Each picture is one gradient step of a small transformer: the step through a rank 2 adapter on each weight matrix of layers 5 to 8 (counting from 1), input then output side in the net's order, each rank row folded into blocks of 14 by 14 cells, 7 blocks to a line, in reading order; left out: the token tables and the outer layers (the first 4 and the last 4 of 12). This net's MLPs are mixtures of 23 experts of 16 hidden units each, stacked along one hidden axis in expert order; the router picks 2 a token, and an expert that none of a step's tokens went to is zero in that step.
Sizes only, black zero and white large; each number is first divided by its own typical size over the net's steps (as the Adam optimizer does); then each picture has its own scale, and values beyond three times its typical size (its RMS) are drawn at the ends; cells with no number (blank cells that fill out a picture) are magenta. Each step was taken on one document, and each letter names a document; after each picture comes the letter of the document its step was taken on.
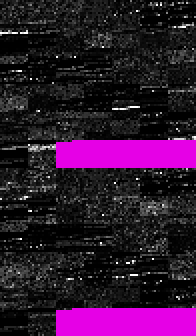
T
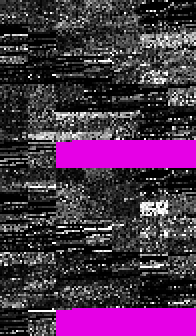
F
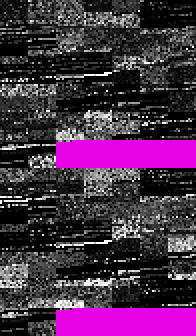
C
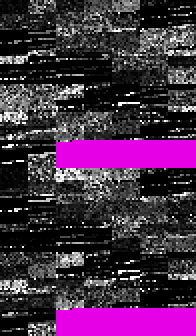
C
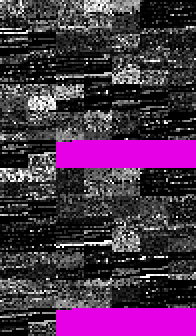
C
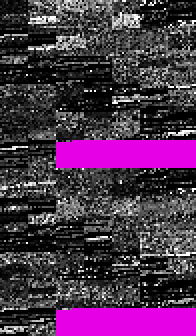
F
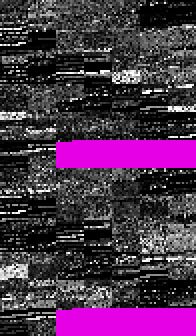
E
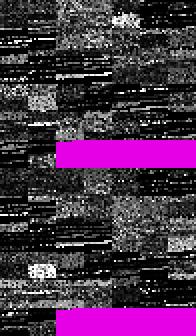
C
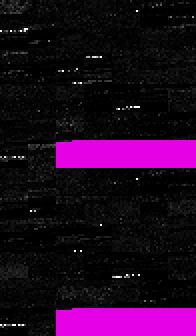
T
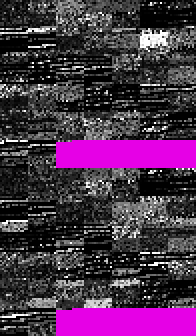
E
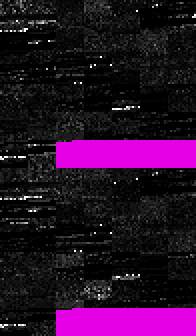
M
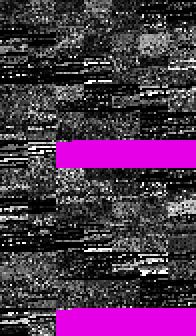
F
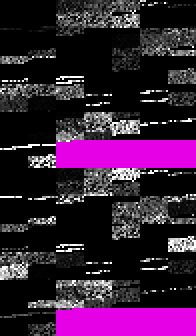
M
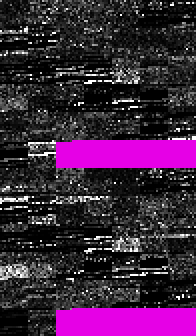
T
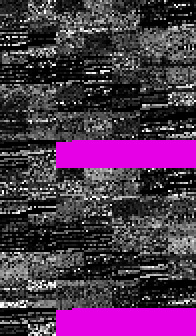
E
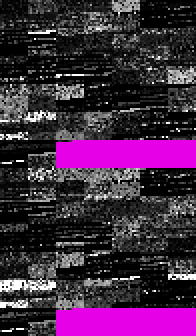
M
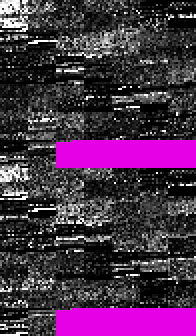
F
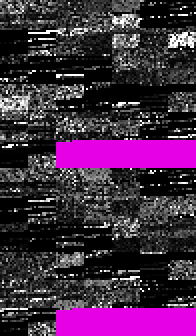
M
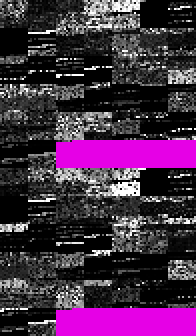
C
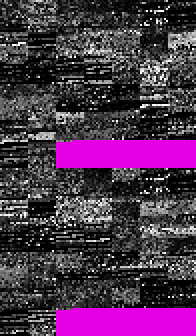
F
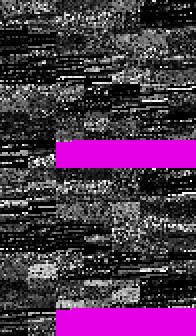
E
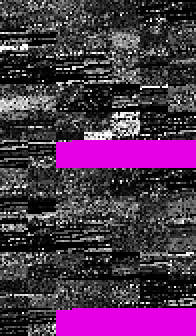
F
